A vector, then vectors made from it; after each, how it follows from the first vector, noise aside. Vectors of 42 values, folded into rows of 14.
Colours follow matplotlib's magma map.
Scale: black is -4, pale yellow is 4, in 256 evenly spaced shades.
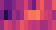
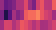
copied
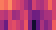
wrapped around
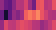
copied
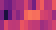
copied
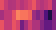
reversed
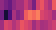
copied
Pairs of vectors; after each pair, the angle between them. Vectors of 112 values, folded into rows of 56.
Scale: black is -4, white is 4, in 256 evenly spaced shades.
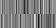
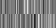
nearly opposite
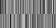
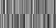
partly opposed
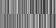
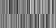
nearly opposite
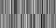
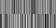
orthogonal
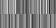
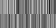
nearly parallel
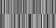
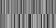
nearly parallel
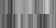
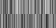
partly aligned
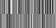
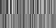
partly opposed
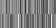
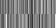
orthogonal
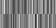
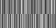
partly opposed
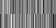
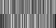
partly aligned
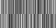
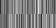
nearly opposite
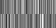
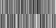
partly opposed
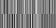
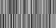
partly opposed
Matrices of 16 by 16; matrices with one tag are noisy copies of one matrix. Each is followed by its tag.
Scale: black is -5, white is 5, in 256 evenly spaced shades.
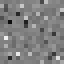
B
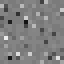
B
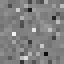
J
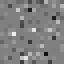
J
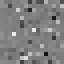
J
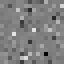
J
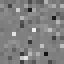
J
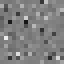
B
